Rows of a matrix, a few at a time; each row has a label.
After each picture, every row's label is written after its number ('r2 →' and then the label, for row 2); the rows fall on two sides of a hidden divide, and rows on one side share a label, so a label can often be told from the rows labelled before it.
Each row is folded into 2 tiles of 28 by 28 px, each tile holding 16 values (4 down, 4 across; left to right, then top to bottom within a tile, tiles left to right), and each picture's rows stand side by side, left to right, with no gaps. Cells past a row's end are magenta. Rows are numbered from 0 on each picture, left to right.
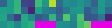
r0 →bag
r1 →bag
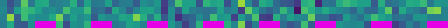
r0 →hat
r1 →bag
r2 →bag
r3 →bag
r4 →bag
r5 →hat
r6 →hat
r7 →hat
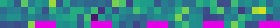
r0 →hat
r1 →bag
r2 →hat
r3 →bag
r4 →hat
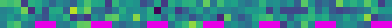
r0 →bag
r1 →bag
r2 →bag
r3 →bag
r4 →bag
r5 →hat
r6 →hat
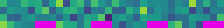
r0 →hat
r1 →bag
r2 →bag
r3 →hat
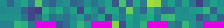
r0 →bag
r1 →bag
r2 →bag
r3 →bag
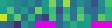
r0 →hat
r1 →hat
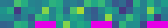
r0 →hat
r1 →bag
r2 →hat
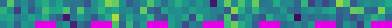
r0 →hat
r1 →hat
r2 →bag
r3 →hat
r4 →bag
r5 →hat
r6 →hat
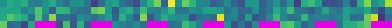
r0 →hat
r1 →hat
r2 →bag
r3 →hat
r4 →hat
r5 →hat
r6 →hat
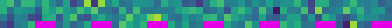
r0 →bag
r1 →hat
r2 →hat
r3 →bag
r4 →bag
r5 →bag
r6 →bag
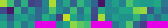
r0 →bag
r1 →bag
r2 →bag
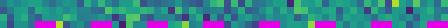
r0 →bag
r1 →bag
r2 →bag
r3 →bag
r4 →hat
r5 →bag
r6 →bag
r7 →hat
